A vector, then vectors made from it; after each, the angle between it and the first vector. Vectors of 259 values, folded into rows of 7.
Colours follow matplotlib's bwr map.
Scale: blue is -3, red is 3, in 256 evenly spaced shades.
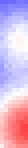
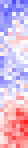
nearly parallel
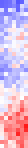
nearly parallel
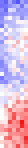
nearly parallel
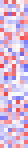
orthogonal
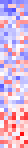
partly aligned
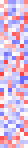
orthogonal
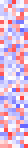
orthogonal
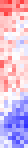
nearly opposite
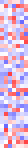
orthogonal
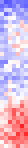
nearly parallel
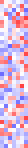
orthogonal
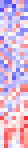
partly aligned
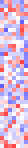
orthogonal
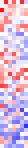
partly opposed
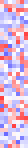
orthogonal
